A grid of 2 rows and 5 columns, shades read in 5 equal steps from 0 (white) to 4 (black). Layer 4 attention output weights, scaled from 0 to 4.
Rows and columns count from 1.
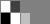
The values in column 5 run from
2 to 2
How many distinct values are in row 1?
3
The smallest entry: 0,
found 2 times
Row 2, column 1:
4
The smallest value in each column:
0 0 1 2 2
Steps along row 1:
up down same same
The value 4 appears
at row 2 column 1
